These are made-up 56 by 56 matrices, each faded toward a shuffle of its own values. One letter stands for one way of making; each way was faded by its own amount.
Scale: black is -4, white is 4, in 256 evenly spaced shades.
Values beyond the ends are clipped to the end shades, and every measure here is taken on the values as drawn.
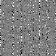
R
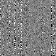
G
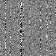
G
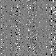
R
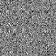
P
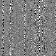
G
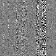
G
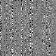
G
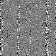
G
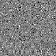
P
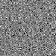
P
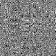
P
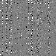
R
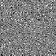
P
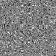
P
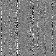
G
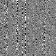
G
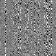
G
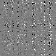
R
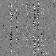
R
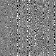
G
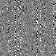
G
